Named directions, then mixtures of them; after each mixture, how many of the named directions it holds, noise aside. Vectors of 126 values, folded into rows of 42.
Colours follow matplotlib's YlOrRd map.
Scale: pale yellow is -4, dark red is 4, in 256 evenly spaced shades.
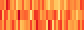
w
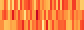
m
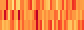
two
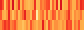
one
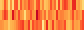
one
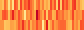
one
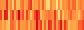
two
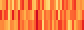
two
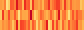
one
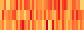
two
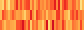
two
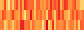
two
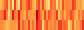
two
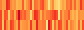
one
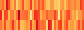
one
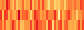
one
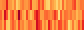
two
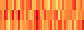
two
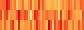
one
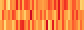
two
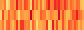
one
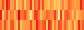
one
